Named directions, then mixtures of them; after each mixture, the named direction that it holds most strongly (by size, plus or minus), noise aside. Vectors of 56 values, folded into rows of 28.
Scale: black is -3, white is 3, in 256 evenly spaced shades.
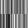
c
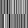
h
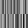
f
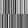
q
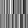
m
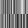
f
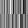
m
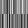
h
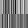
q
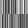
q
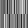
h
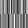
f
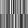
m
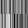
c
